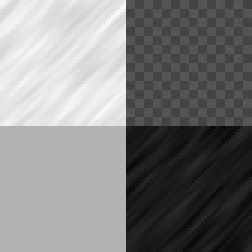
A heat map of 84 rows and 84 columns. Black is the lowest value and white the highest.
The table splits into 2 rows of 2 panels. Panel 1,1: very high, slanting up to the right, faint in contrast. Panel 1,2: low, checkered, faint in contrast. Panel 2,1: high, flat. Panel 2,2: very low, slanting up to the right, faint in contrast.
